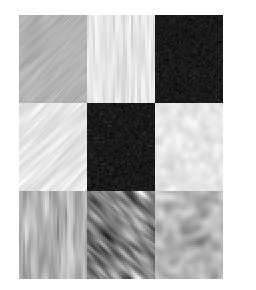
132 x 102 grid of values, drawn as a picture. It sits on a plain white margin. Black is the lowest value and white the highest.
It is made of 3 by 3 panels. Panel 1,1: high, slanting up to the right, faint in contrast. Panel 1,2: very high, streaked downward, faint in contrast. Panel 1,3: very low, fine-grained, faint in contrast. Panel 2,1: very high, slanting up to the right, faint in contrast. Panel 2,2: very low, fine-grained, faint in contrast. Panel 2,3: very high, blotchy, faint in contrast. Panel 3,1: high, streaked downward. Panel 3,2: middling, slanting down to the right, strong in contrast. Panel 3,3: high, blotchy.
